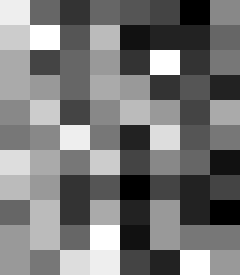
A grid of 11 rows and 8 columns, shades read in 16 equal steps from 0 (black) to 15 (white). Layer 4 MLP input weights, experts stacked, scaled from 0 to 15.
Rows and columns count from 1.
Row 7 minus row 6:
6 2 -7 5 2 -5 1 -6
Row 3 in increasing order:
3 3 4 6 7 9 10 15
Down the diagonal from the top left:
14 15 6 10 11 13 6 4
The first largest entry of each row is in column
1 2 6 1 2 3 1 1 2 4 7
